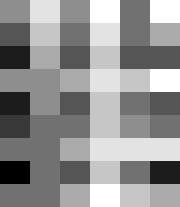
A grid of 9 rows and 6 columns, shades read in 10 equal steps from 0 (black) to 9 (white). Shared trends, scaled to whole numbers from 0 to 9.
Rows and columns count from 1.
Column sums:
25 47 40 70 46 49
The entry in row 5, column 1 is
1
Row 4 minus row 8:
5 1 3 1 3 8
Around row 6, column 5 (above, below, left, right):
4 8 7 4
